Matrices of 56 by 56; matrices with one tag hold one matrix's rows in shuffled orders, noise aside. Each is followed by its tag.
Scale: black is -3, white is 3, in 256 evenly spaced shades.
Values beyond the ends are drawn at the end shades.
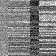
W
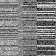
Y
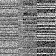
Y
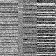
Y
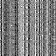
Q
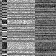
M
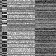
M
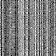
Q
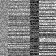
W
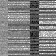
W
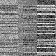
Y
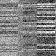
Y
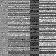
W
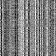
Q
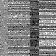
W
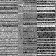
Y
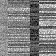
W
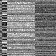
M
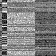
M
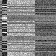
M
